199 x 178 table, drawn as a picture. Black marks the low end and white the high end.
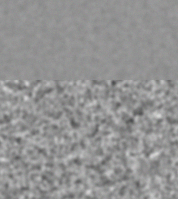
Odd rows or columns: none. Average level on the scale: 60%. Seam: horizontal, 40% of the way down, the top part calmer. Slope: none. Histogram: heavy tails on both sides.
